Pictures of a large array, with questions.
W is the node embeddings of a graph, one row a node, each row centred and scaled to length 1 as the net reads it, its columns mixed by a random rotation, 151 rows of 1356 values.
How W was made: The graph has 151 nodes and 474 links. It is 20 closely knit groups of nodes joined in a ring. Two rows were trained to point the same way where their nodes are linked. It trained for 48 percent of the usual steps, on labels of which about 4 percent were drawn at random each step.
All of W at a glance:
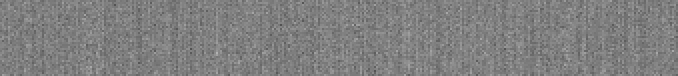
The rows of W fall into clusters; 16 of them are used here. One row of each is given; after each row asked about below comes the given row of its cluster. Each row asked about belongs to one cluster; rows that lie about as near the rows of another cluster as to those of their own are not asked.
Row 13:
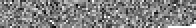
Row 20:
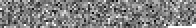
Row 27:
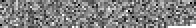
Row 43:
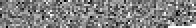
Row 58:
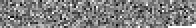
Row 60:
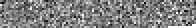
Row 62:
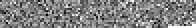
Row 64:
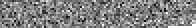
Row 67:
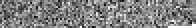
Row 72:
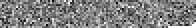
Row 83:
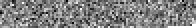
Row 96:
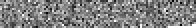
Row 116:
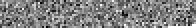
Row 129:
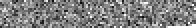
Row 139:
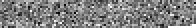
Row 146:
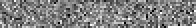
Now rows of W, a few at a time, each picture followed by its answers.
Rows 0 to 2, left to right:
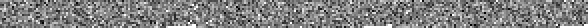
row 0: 129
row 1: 27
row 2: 20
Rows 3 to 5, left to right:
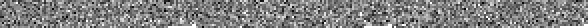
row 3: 64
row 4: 43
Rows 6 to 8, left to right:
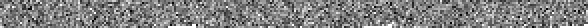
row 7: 27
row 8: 146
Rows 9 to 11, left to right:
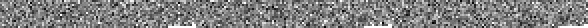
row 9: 62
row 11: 129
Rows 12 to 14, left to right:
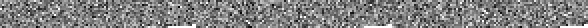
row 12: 60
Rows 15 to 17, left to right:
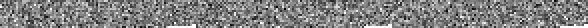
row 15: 27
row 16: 13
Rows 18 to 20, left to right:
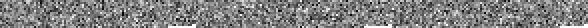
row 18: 116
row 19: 64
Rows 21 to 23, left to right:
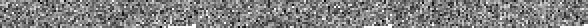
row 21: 116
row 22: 96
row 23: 67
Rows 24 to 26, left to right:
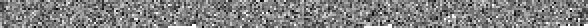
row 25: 43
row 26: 116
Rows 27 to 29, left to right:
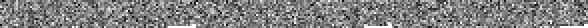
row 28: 62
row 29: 60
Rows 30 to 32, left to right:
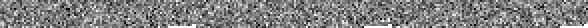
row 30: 146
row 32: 20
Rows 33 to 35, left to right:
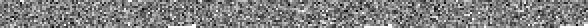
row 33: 58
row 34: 64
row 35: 62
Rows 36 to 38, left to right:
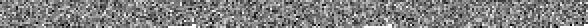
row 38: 146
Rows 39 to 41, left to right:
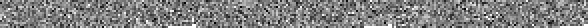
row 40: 64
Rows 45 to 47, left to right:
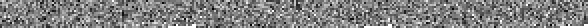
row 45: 116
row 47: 58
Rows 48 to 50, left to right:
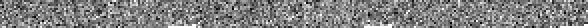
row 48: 67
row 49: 67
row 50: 146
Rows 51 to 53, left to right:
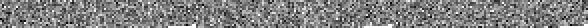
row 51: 72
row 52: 27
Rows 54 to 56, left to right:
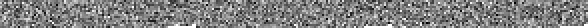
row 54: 13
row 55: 13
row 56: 58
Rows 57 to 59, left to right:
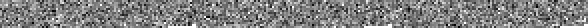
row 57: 116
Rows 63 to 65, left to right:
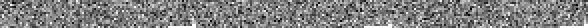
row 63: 83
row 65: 83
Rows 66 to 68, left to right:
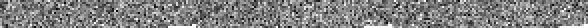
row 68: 83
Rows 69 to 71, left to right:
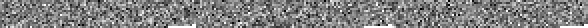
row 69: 20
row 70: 96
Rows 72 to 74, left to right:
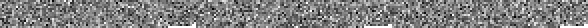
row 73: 116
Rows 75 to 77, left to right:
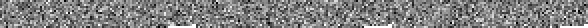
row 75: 43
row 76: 58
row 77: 146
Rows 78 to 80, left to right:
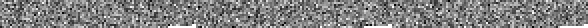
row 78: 13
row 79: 60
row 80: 27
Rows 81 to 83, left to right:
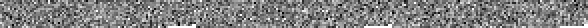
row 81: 146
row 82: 64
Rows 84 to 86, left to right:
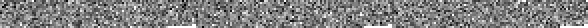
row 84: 83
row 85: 43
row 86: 62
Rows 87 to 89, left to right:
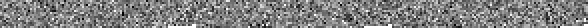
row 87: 116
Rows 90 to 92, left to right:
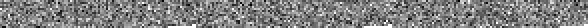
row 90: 60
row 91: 129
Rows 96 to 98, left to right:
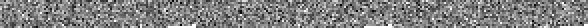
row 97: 64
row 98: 60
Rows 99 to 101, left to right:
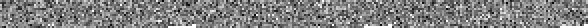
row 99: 60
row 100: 62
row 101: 67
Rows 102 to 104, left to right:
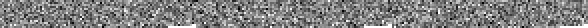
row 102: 58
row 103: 62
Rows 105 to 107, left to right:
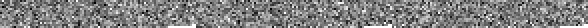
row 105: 83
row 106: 129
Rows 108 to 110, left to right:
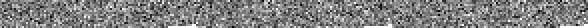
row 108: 139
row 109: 83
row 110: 62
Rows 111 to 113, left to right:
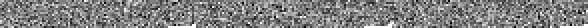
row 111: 58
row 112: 13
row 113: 146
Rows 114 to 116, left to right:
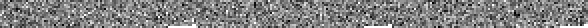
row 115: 139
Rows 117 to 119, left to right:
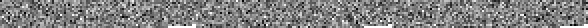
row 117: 62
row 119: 139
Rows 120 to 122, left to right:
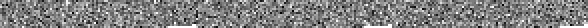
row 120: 27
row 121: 43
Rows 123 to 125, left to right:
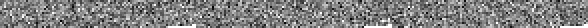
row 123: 96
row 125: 72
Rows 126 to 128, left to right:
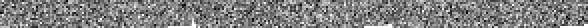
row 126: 83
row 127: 67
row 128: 139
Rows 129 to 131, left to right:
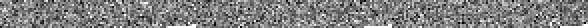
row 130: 64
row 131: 72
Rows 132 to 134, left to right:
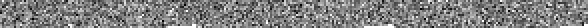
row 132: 83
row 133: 67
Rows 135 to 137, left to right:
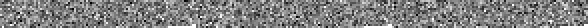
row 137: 60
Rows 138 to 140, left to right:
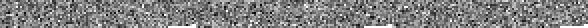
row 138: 72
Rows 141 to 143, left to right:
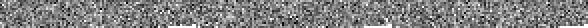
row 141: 146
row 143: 27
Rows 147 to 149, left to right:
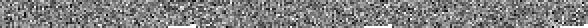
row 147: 72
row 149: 116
